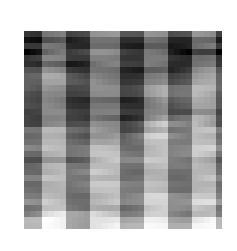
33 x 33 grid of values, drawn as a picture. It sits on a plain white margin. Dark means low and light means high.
Slope: up to the bottom. Average level on the scale: 50%. Stripes: upright, repeating 4 times.
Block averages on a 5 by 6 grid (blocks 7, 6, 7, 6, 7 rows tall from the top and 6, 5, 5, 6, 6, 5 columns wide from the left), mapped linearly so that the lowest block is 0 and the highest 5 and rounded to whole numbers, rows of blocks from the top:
1 0 2 0 0 1 | 2 1 2 1 2 3 | 2 1 3 2 3 4 | 3 2 5 3 3 4 | 4 3 5 4 4 5
